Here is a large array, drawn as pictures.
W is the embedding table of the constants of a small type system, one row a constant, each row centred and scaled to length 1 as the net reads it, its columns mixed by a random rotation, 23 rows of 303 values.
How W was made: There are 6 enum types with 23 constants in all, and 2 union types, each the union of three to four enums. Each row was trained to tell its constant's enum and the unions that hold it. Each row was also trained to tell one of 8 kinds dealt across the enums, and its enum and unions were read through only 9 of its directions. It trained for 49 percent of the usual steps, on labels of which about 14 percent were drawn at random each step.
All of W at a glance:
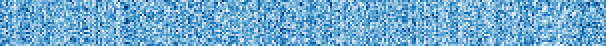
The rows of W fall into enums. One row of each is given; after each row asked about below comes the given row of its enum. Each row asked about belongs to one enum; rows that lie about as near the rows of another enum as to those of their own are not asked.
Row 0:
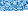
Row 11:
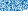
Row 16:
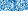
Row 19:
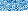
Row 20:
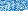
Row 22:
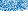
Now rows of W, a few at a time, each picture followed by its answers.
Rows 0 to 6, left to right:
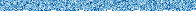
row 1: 16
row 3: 11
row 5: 16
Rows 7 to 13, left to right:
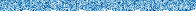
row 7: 20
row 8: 22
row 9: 11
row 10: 22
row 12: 16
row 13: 20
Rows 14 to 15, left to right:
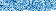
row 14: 19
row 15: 22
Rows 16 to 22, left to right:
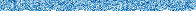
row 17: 22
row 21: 11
